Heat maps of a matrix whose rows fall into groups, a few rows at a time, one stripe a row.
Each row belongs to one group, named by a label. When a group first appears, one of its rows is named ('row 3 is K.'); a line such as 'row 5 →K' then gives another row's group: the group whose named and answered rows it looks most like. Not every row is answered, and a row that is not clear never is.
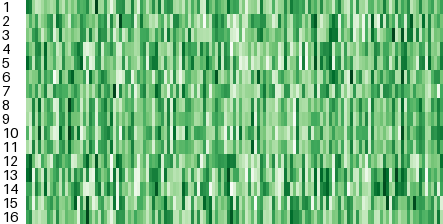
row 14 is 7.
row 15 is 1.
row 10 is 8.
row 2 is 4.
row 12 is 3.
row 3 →4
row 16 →1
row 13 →7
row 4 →7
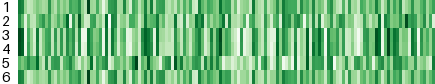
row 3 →7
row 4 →7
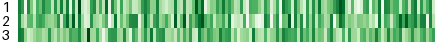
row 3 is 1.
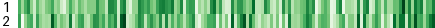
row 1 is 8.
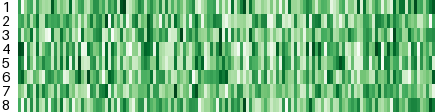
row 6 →3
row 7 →7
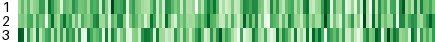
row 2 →4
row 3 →7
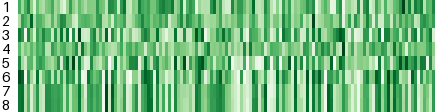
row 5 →1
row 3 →7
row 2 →8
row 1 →8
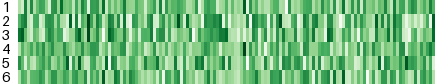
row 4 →4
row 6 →4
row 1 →4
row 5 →1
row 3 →3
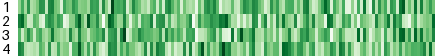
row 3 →8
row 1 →4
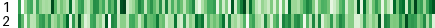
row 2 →1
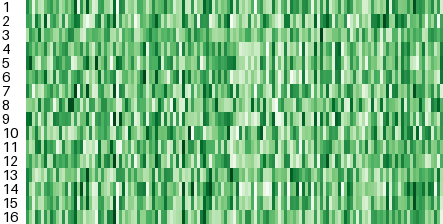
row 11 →7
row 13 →1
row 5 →3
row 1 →1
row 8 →4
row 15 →1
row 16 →7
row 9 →3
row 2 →7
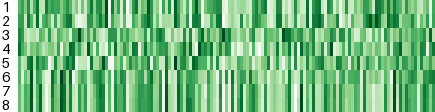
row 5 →7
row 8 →8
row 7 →8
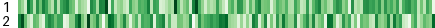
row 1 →7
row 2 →3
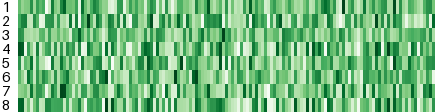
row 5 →8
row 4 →7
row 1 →4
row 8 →3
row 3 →1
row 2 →3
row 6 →7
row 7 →4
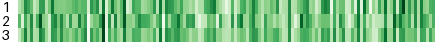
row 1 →4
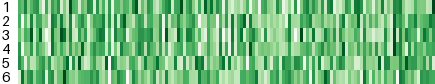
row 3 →8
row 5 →1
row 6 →4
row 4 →8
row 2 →8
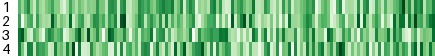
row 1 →8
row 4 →7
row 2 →8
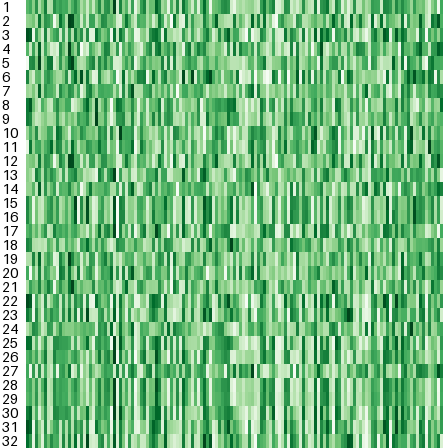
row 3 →7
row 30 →3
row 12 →4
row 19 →4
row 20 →8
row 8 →3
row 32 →7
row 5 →4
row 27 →8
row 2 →4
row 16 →1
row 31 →7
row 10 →4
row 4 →8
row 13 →7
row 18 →1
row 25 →3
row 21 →4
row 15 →1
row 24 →4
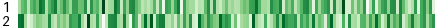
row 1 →4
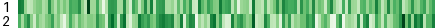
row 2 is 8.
